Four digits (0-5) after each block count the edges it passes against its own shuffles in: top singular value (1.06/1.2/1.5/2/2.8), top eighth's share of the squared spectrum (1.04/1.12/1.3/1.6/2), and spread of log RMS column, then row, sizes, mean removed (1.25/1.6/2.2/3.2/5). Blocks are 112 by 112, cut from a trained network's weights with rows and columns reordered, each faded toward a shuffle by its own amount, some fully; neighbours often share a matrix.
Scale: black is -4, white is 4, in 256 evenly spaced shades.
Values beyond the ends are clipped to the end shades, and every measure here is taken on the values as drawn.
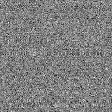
4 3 0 2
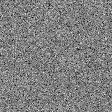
2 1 0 0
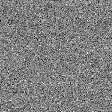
3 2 0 1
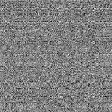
4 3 1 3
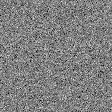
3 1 0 0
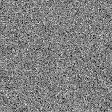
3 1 0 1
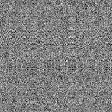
4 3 0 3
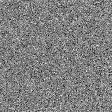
2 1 0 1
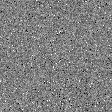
1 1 0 0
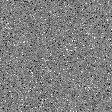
0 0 0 0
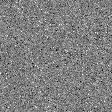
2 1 0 0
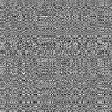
5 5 2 4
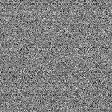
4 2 0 1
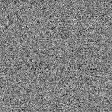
3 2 0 1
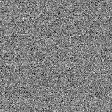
3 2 0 1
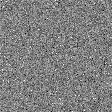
0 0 0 0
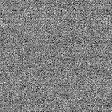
4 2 0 1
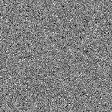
3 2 0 1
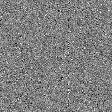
3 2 1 1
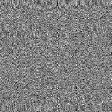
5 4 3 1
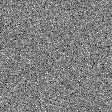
0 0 0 0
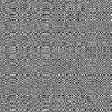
5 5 3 4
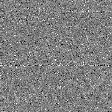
3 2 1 2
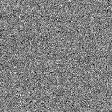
3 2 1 1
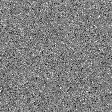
1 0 0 0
